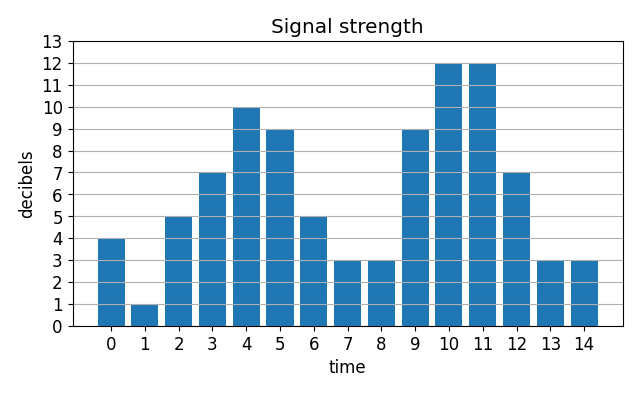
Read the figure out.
Title: Signal strength
x-axis: time, ticks 0 1 2 3 4 5 6 7 8 9 10 11 12 13 14
y-axis: decibels, ticks 0 1 2 3 4 5 6 7 8 9 10 11 12 13
Values:
4 1 5 7 10 9 5 3 3 9 12 12 7 3 3
